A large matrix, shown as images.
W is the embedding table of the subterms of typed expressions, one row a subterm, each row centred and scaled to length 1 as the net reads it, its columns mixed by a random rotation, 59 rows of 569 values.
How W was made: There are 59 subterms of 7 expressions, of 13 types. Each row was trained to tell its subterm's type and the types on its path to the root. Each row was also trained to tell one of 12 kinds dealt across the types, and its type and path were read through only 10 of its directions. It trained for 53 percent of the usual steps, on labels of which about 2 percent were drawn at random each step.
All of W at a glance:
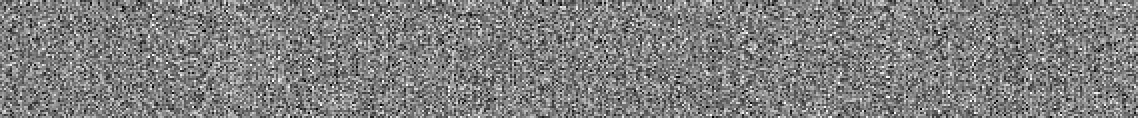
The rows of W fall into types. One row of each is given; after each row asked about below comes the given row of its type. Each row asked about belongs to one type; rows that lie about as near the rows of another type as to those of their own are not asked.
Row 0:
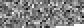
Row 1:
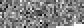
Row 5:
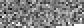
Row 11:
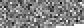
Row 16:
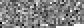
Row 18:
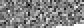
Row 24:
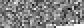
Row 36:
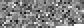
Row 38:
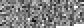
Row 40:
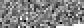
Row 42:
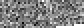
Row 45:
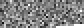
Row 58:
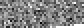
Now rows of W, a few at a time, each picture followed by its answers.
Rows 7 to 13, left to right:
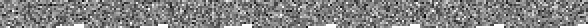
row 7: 38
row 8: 36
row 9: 24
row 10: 58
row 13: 58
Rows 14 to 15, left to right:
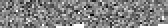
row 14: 11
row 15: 0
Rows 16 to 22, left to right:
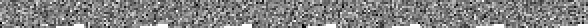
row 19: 1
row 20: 1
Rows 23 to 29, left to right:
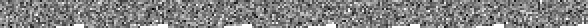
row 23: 16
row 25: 45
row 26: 40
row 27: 38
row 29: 11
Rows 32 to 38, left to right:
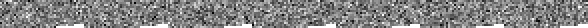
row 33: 40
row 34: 38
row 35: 11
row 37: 0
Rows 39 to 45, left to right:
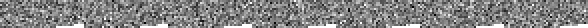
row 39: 40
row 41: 38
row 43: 58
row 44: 58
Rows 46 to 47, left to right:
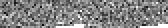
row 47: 16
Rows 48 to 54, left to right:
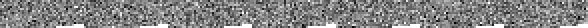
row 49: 0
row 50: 16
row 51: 1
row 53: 16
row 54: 40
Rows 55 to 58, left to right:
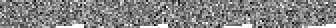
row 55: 11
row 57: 0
